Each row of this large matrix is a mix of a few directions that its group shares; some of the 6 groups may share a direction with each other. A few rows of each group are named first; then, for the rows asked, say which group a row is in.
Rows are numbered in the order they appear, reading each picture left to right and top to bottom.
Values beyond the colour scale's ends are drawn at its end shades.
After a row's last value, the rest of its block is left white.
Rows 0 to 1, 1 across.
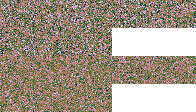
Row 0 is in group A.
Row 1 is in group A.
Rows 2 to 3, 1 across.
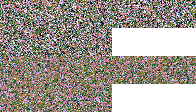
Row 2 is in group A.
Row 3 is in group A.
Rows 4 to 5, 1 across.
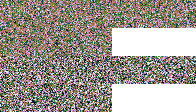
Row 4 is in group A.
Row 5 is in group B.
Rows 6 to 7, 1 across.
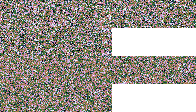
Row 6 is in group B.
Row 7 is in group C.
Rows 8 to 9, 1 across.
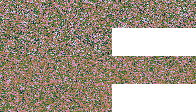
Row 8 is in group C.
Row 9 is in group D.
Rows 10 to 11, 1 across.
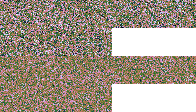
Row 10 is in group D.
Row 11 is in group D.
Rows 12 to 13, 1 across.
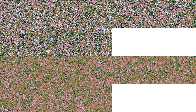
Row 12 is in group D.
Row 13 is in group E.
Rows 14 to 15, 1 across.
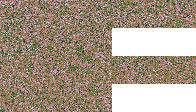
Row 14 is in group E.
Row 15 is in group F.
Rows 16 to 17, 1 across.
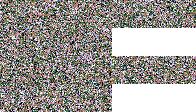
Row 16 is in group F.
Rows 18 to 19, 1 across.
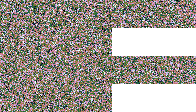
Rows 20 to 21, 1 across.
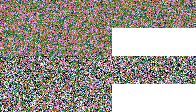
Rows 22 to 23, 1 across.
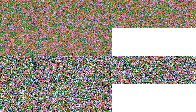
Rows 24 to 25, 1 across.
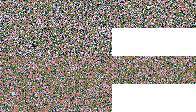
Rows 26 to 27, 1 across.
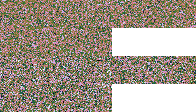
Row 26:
B
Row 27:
B
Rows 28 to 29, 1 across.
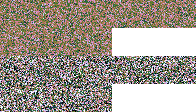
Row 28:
C
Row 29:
D
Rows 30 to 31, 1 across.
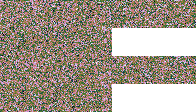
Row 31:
B
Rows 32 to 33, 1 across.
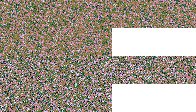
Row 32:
B
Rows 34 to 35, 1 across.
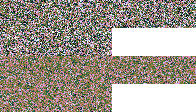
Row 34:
C
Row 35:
A
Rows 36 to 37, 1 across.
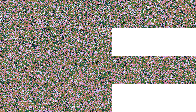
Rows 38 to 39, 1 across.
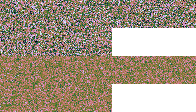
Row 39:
A
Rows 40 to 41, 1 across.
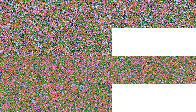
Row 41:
B
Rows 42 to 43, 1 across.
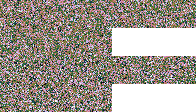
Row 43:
B
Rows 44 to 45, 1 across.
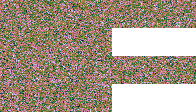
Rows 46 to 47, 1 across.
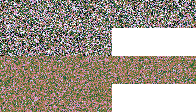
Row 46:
D
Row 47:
D
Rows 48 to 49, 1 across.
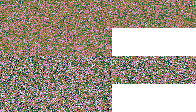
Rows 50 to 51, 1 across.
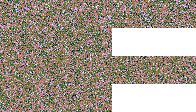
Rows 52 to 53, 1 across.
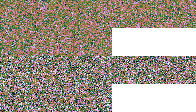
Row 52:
E
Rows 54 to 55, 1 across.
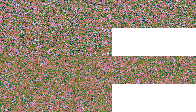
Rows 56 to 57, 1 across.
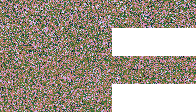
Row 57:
D
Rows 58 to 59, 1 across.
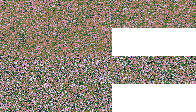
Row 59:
B
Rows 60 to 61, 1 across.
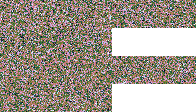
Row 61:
C
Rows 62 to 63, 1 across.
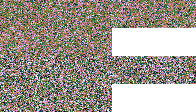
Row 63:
D
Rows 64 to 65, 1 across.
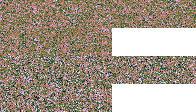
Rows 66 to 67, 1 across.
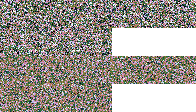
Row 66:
B
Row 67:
B
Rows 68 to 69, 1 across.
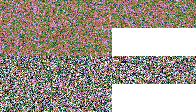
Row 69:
A
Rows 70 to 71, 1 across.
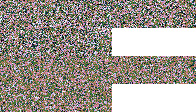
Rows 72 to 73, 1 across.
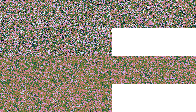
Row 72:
B
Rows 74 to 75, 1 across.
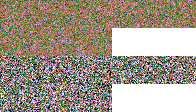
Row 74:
E
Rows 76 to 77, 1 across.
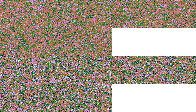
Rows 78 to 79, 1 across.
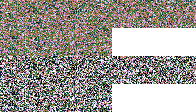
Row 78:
F
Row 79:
F
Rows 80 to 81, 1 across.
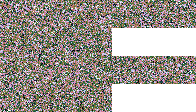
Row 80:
B
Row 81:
E
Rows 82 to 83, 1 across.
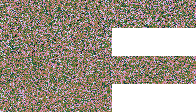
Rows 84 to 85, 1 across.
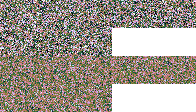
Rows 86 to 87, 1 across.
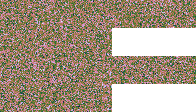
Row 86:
D
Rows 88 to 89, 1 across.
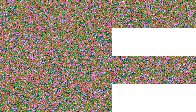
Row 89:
C
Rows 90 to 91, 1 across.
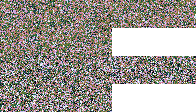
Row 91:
E
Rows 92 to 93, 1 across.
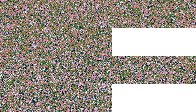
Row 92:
B
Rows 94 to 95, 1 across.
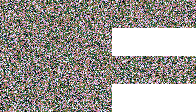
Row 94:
A
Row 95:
A
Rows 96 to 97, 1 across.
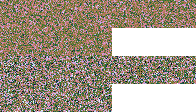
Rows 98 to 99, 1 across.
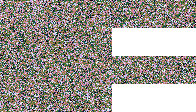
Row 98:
C
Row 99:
C
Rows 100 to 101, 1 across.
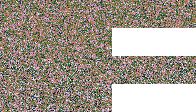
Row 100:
E
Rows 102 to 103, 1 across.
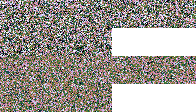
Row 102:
E
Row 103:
B
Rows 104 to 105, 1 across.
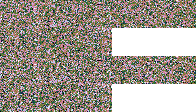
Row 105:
B
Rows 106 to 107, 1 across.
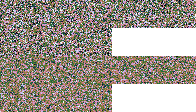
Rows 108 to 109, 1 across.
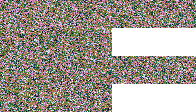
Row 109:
C
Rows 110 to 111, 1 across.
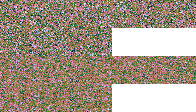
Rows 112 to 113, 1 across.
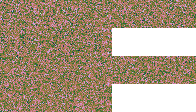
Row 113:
E
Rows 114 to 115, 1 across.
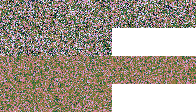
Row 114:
F
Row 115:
A
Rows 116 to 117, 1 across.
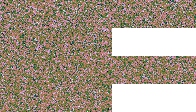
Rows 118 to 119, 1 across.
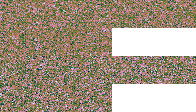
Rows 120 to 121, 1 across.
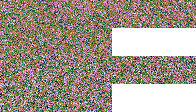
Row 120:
D
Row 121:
E
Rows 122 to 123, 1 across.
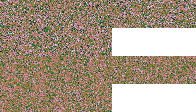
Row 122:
B
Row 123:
A
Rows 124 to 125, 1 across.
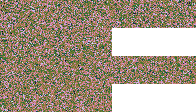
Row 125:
E
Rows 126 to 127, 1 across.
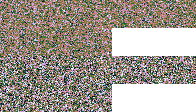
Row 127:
E
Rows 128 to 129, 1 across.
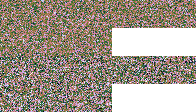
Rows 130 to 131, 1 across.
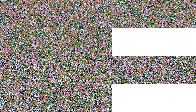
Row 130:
B
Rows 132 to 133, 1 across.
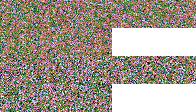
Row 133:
B
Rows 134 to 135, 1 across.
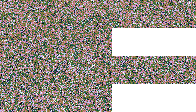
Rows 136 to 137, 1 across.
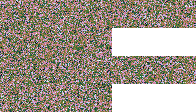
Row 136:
E
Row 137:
B
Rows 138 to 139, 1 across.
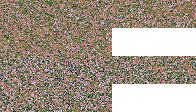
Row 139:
A
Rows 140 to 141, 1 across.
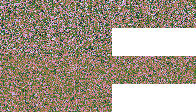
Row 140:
A
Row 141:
F
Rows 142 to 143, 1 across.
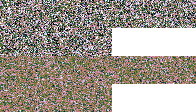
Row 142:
A
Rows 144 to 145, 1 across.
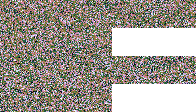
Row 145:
D
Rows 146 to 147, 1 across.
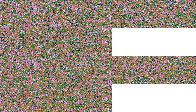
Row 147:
D
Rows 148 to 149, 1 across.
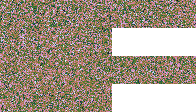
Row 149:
E
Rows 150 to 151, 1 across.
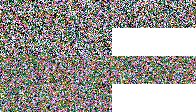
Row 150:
F
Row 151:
B
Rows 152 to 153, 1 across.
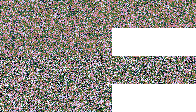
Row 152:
F
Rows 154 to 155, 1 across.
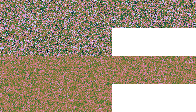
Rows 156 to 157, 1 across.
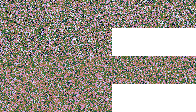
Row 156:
A
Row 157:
A
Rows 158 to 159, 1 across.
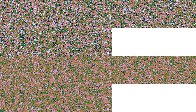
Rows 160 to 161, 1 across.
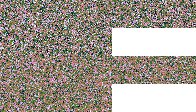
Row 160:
E
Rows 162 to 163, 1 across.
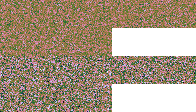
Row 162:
D
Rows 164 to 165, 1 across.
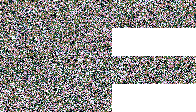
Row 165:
C
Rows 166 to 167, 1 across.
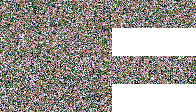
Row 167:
D
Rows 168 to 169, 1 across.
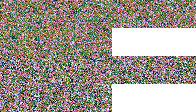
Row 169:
C
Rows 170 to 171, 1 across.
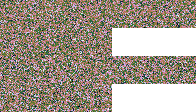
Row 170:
A
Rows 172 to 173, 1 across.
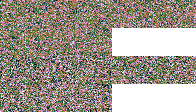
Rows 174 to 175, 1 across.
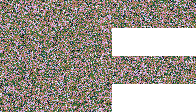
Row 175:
E
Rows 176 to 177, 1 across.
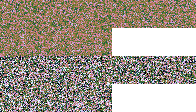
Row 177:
E
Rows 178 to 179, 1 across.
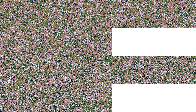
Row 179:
D
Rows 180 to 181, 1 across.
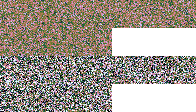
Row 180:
D
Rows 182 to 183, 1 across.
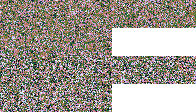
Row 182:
F
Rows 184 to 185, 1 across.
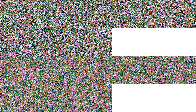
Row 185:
E
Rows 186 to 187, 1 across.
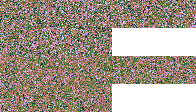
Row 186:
B
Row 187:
E
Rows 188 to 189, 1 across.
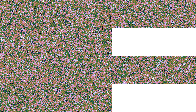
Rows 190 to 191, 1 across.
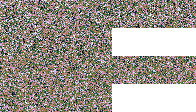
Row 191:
F
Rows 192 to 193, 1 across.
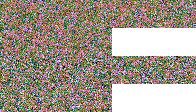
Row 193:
B
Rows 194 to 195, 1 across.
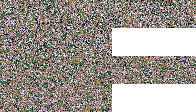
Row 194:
D
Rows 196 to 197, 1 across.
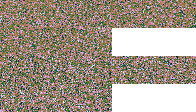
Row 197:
F
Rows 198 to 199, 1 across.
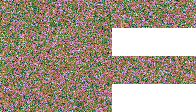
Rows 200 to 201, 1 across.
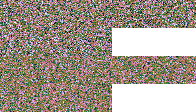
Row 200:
A
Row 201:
B
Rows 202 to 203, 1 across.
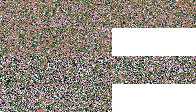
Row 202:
B
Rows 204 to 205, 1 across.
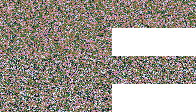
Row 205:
C
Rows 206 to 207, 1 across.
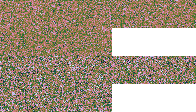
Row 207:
F
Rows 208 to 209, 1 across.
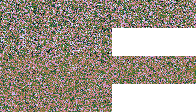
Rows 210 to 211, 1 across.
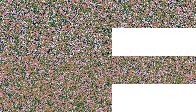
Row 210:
C
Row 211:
E
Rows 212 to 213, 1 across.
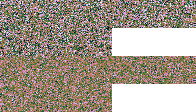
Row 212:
E
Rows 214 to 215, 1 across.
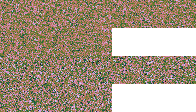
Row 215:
B
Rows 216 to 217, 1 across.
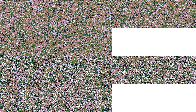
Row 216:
C
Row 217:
B
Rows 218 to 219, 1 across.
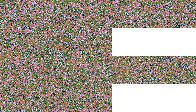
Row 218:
A
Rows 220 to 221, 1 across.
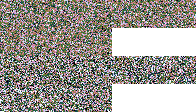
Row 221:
D
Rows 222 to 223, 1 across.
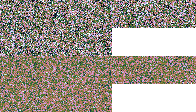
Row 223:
D
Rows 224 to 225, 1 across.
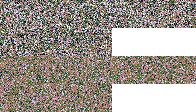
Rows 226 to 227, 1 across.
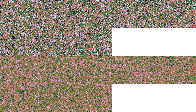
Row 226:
F
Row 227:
D
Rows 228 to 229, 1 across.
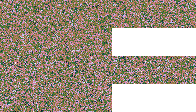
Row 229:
A
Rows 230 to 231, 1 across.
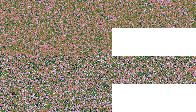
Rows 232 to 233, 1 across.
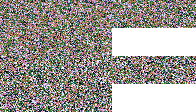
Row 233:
B
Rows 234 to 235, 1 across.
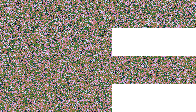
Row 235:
A
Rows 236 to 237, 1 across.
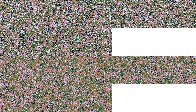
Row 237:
E
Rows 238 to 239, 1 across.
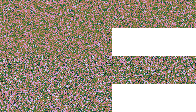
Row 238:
A
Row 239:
A
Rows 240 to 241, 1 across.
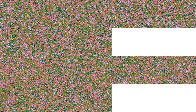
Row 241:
C
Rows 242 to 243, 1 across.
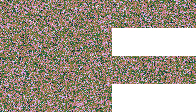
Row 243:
E
